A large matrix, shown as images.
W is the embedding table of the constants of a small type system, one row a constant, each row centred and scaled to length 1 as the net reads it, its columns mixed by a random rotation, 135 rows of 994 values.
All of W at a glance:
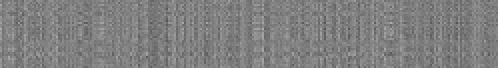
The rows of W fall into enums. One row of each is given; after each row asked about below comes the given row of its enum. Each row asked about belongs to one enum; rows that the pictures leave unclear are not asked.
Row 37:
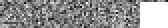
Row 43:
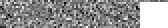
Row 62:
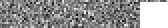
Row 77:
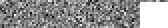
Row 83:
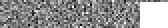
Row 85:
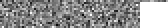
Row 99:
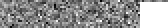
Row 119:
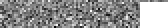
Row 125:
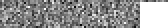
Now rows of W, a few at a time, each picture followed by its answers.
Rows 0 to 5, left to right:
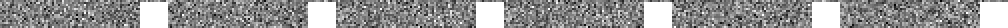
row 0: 62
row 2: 125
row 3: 125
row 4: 85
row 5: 99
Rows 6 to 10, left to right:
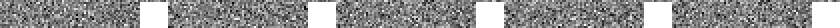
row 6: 62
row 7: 43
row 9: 119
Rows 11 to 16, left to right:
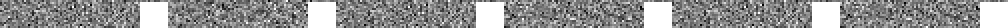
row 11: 83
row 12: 99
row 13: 83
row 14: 43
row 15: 83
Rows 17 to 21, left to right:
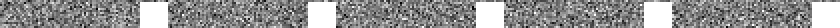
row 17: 37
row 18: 77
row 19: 43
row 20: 85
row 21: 119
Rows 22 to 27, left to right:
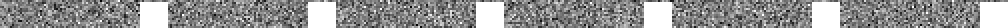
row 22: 99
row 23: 77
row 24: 125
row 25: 37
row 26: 85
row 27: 83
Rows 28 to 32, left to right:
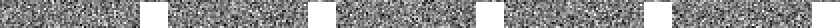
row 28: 125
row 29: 85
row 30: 77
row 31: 85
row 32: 119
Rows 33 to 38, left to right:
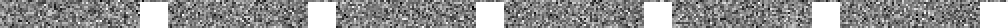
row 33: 99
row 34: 77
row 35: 43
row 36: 77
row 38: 62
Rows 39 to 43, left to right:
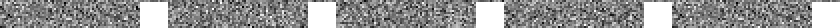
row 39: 43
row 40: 125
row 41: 37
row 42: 119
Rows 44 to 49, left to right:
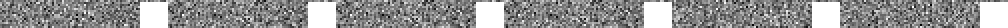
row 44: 62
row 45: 77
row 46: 77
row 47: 77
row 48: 125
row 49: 83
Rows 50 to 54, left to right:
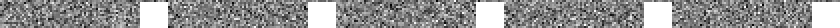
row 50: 37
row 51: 43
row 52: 99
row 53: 119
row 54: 83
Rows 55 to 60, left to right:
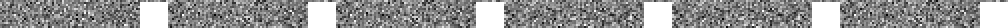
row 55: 62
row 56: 77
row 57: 77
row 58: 119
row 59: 119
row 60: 77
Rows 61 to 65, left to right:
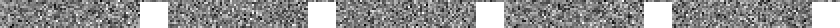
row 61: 99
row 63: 83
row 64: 99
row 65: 77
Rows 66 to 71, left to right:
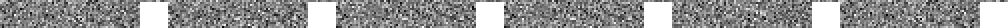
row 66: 77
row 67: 119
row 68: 43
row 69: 43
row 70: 62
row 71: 77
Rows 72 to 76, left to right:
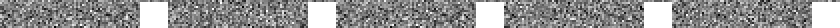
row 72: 119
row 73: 125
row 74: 119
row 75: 43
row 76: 77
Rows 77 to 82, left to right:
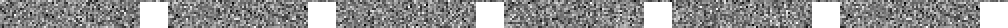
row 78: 43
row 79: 83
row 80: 37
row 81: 125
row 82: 43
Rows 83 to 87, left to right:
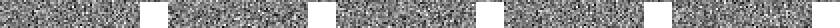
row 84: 119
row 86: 83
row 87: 125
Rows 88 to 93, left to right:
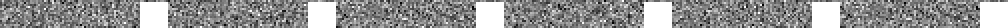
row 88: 125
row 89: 85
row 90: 43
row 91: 99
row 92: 83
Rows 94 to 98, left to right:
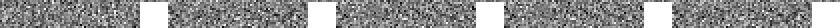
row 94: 125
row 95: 119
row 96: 43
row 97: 43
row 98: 119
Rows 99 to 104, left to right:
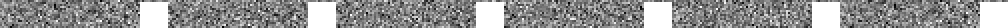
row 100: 119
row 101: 77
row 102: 43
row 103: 125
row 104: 99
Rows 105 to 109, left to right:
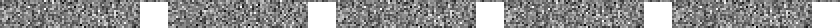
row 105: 125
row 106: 83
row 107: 125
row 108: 125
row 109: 125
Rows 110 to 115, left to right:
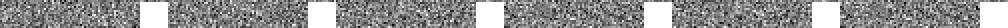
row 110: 125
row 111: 62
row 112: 85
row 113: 43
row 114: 85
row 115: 43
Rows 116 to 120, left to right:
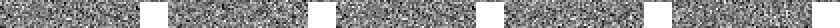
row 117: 99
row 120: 125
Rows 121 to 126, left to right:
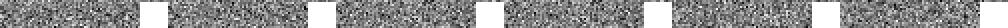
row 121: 119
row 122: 43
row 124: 77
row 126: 99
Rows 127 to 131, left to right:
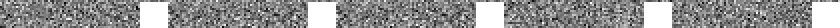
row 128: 119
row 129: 119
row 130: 37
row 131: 62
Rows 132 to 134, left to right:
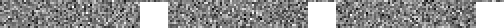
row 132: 83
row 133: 62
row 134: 77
